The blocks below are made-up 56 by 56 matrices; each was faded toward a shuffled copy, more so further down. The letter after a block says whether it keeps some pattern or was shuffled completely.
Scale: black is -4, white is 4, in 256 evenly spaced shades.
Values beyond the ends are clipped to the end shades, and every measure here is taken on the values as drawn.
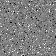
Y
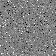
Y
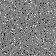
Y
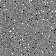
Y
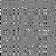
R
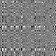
R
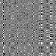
R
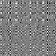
R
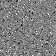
Y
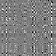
R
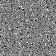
Y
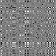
R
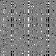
R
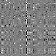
R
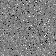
Y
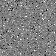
Y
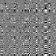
R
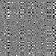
R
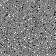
Y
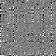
R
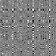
R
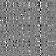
R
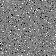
Y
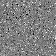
Y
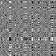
R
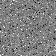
Y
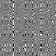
R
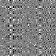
R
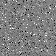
Y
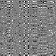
R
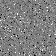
Y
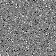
Y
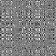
R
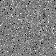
Y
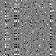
R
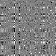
R
